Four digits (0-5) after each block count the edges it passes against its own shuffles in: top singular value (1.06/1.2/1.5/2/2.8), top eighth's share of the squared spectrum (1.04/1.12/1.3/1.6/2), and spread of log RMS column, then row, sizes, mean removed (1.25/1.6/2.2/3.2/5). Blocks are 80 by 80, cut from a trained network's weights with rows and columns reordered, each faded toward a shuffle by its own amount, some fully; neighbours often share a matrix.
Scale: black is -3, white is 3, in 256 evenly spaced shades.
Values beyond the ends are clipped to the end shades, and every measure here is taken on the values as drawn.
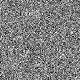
2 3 0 1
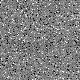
1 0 0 0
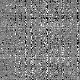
3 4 4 0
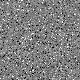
0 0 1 0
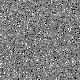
0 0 0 0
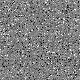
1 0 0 0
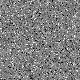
0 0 0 0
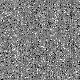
2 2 0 2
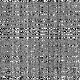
4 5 1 4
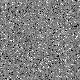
1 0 0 0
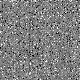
1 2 0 1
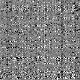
3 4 2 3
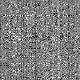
3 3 0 3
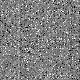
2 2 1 1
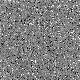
0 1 0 0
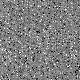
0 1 0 0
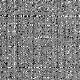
3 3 1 3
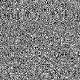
3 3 2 2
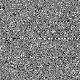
3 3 0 2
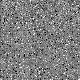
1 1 0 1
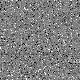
1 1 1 0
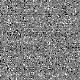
2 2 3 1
